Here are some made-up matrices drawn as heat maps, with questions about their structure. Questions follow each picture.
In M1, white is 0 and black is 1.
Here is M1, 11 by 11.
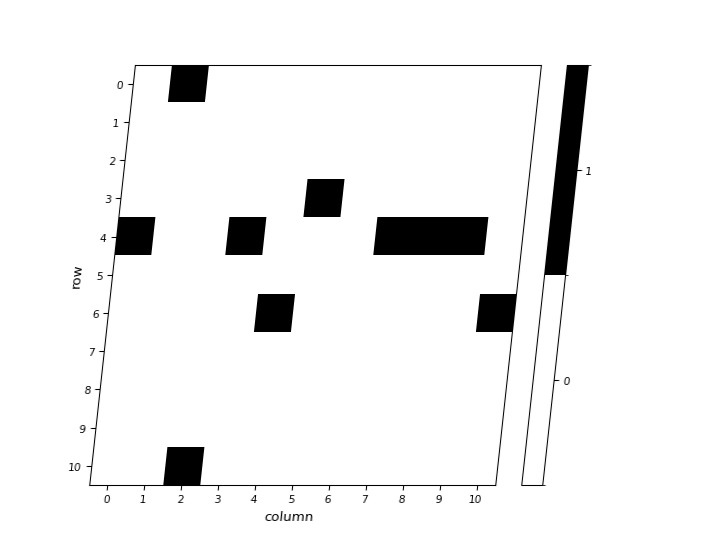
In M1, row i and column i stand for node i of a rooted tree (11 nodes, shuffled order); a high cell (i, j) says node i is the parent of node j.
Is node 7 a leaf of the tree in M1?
yes
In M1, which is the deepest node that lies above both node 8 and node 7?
4
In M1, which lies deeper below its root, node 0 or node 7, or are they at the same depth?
the same depth
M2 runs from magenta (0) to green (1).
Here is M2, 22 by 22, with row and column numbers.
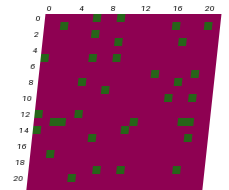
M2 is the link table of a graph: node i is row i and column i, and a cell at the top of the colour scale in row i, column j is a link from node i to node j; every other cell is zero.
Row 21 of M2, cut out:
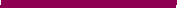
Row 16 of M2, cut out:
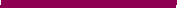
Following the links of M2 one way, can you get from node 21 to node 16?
no
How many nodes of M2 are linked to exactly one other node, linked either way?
0
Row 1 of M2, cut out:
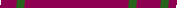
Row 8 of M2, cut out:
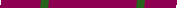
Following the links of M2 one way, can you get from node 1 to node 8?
yes
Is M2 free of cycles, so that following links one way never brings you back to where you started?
no
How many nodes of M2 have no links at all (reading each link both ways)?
2
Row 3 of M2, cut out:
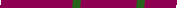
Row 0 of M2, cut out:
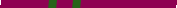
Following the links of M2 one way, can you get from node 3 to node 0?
yes
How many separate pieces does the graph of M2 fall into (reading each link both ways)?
3
